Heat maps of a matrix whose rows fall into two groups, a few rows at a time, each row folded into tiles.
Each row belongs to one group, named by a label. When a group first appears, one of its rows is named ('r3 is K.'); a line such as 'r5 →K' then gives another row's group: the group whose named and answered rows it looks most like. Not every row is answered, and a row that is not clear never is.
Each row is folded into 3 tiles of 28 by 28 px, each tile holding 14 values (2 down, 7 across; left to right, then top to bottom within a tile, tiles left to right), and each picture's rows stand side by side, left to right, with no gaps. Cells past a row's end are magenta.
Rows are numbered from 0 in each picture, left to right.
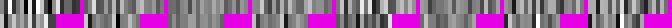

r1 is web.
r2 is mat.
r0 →web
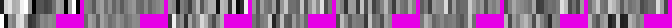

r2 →mat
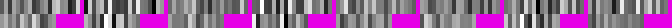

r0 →mat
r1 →mat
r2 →mat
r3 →web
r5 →mat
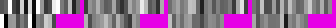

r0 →web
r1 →mat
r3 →web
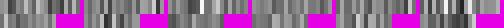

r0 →mat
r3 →mat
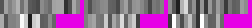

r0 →mat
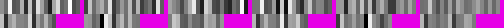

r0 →web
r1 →mat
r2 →mat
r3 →web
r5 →web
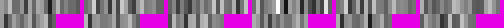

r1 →web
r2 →mat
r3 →mat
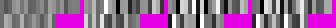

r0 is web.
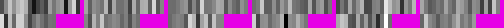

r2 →mat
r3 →web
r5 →mat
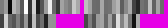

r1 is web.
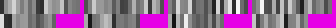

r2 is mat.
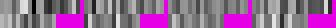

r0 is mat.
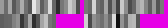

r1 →web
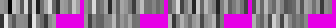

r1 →web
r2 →web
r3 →mat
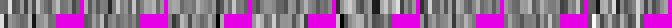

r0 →web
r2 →web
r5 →web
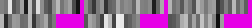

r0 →web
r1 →mat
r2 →web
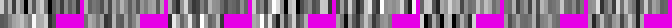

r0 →web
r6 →web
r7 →web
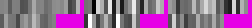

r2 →mat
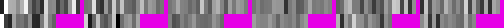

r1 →web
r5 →mat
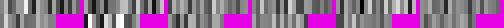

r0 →mat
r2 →mat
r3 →web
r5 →web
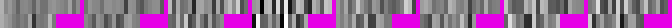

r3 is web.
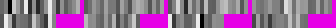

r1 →web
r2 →web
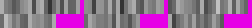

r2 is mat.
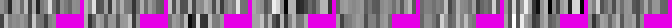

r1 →web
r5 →mat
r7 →web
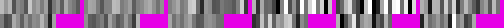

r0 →web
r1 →web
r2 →mat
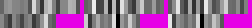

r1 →web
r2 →web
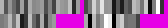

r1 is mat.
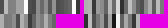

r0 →mat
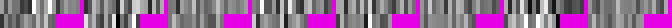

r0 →mat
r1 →web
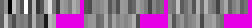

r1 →web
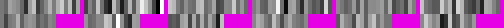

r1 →mat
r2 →web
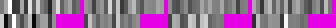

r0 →web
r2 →mat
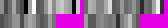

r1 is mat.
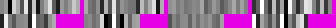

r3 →web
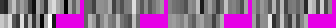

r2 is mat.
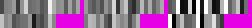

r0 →web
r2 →web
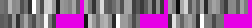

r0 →mat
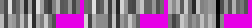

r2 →web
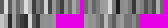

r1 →mat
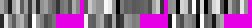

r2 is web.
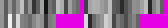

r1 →mat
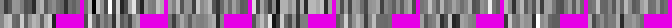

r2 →web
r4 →mat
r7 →web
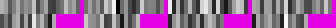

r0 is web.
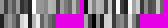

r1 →mat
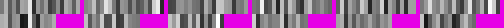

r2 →web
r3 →web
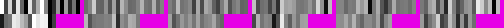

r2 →web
